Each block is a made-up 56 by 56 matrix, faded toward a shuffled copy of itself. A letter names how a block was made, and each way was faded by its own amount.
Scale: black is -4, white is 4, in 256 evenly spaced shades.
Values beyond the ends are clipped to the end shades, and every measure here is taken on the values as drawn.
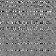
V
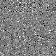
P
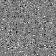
P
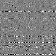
V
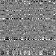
V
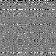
V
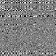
V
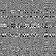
V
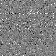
P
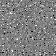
P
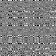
V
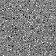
P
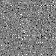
P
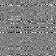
V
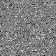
P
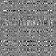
V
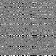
V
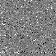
P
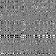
V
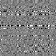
V
